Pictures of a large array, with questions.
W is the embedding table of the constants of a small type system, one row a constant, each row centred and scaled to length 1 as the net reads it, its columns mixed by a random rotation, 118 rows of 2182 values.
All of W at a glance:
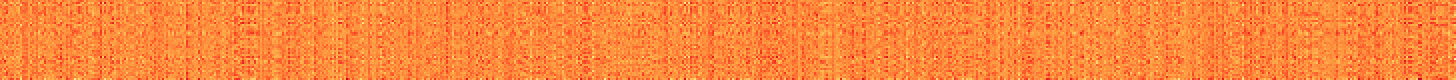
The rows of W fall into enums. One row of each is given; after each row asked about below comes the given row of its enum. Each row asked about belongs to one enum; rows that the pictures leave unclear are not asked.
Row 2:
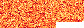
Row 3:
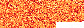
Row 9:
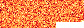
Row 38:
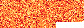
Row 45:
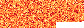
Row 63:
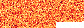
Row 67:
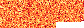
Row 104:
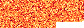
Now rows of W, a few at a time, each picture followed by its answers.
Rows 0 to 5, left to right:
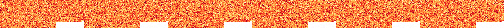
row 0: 9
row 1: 63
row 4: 45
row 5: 45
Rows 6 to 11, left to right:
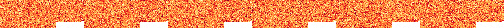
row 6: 67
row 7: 38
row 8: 38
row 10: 2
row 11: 3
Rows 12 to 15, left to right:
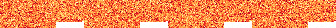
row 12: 2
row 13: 45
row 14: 9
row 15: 3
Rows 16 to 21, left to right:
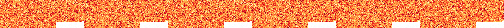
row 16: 45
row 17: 9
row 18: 45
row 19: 9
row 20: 9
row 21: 104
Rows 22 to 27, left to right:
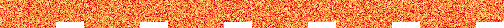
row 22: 67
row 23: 9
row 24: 38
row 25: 104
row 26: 45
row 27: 2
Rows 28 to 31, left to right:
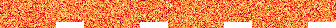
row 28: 2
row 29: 38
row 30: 9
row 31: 104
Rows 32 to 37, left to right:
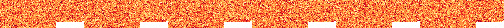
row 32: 63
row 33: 2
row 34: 2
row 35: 3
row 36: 67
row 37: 38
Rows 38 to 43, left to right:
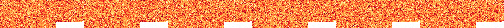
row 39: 38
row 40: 45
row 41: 9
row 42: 104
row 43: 45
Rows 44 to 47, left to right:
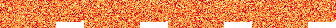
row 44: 9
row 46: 3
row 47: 104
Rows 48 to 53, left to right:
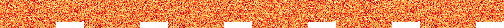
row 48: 3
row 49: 63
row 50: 63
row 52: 3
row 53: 63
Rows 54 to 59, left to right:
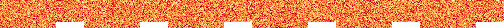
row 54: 38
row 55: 67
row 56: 104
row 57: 2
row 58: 3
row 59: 38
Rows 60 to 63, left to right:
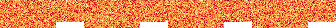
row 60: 45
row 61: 9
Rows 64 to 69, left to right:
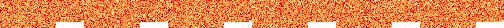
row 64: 9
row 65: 38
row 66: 9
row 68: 3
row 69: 104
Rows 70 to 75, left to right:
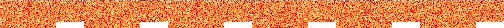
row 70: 67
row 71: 38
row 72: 67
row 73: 2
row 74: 3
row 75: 63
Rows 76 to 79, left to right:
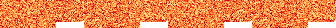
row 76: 38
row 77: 2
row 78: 38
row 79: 2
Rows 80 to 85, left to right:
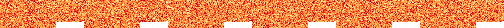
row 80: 3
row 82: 67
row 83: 63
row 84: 3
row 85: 45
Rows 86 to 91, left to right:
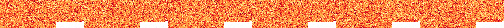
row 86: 3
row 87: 67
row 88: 9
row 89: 67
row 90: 2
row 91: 2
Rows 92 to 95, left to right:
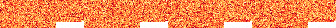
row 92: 9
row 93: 67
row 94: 2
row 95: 2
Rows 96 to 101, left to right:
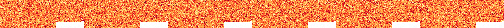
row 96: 67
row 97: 63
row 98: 38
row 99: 45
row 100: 3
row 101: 9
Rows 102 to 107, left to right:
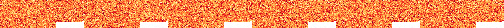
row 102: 38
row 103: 2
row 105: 3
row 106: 38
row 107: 3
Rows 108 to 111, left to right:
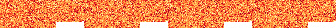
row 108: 3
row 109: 9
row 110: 9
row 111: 9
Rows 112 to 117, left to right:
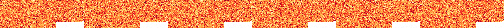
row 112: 38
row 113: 63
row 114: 38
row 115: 67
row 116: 3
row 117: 38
